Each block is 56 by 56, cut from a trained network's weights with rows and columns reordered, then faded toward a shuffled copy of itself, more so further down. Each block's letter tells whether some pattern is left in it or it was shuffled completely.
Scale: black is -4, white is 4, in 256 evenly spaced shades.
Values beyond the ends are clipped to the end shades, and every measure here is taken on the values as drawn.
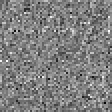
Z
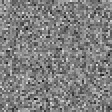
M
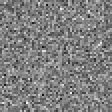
M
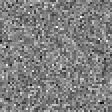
M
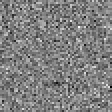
Z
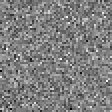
M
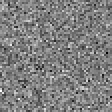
M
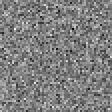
M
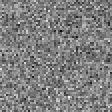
Z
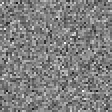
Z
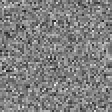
Z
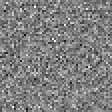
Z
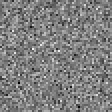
M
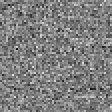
Z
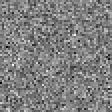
M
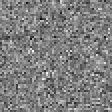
Z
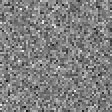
M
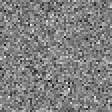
M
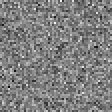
Z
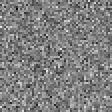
M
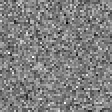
M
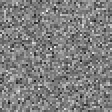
M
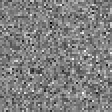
Z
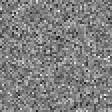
M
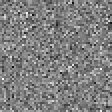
Z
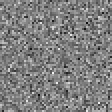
Z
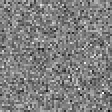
M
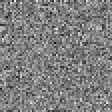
Z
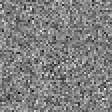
M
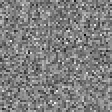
M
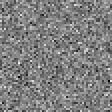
Z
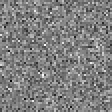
M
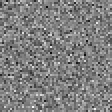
Z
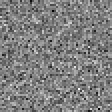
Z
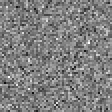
M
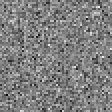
M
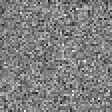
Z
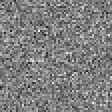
Z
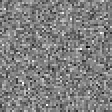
Z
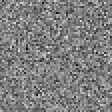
M
